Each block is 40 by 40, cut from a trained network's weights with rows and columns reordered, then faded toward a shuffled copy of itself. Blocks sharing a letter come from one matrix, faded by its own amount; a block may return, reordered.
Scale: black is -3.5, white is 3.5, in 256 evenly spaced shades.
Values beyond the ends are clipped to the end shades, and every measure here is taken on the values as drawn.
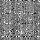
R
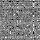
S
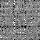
S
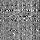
R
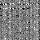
R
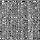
R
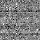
S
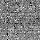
S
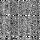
R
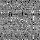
S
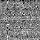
S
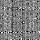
R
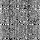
R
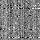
R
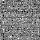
S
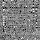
S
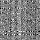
R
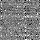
S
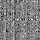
R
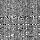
R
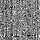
R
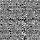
S
